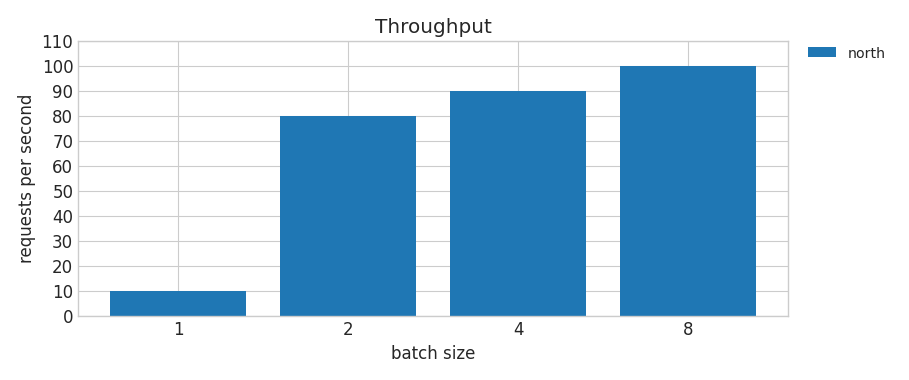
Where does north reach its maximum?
8
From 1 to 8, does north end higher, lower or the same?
higher
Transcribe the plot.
Title: Throughput
x-axis: batch size, ticks 1 2 4 8
y-axis: requests per second, ticks 0 10 20 30 40 50 60 70 80 90 100 110
Legend: north
Values:
north: 10 80 90 100
